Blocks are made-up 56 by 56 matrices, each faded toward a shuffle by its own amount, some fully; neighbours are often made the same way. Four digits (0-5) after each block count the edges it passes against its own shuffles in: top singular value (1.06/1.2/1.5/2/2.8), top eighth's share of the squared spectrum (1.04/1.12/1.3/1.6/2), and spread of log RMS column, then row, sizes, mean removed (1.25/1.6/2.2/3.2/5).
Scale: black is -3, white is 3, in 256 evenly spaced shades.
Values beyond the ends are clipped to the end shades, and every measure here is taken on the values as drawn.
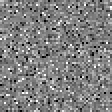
2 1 0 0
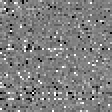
3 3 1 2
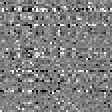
4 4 2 3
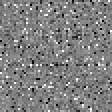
2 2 0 1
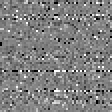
4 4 1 3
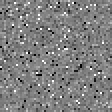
0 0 0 0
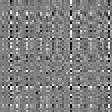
5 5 4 3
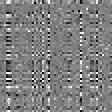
5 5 4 3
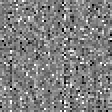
3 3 2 1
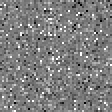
1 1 0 0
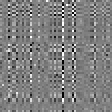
5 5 4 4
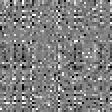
4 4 3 2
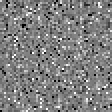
3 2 0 0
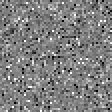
0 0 0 0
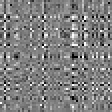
5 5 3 3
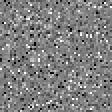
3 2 0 0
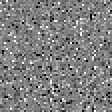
3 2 0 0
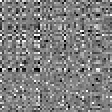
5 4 3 3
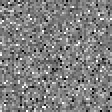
0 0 0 0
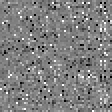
3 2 1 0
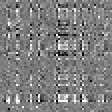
5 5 3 3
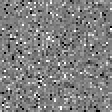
3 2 1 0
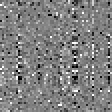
4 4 3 2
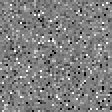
0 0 0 0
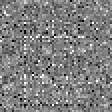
4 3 2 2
